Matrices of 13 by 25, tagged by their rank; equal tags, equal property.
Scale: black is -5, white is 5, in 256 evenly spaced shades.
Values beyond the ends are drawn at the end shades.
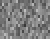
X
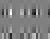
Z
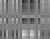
Z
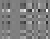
Z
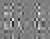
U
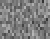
X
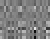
U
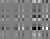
Z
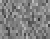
X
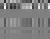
Z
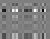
Z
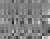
U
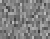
X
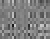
U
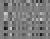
U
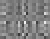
U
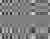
Z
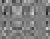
U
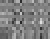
U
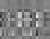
U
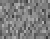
X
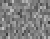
X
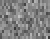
X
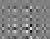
Z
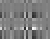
Z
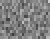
X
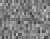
X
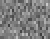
X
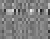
U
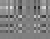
Z
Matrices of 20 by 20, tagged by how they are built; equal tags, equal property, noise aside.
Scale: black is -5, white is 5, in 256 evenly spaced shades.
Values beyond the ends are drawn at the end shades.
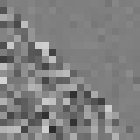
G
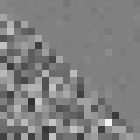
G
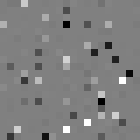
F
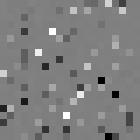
F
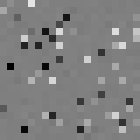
F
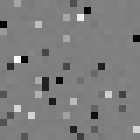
F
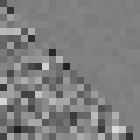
G
